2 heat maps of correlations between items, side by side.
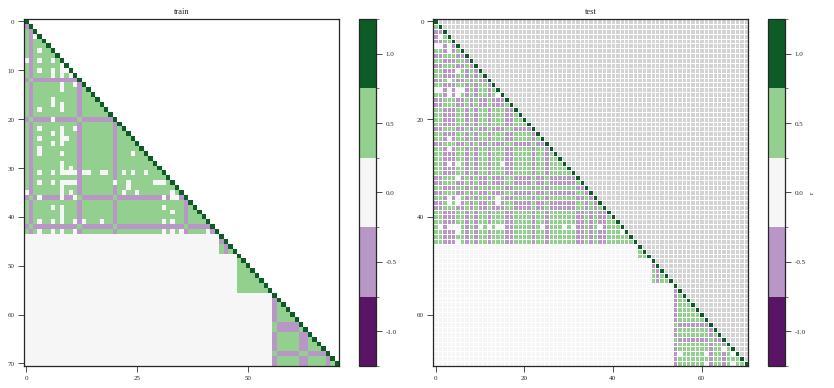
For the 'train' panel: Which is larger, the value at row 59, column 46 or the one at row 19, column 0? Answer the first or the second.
the second
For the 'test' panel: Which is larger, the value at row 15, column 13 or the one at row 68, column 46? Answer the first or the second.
the first
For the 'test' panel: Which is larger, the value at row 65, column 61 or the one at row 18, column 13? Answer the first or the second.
the second
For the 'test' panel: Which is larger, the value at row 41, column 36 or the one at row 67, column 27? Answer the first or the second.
the first
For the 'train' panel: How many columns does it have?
71
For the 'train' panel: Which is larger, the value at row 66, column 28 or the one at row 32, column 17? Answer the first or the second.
the second
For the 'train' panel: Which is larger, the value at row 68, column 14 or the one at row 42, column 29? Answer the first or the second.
the first
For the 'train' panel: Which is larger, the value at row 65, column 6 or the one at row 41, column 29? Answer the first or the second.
the second
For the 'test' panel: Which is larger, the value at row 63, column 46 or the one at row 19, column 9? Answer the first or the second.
the first
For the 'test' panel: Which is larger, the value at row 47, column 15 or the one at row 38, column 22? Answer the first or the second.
the second
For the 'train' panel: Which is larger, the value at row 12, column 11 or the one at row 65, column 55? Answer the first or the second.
the second
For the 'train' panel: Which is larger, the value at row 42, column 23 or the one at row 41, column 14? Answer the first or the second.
the second
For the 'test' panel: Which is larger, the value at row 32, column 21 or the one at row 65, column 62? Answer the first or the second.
the second
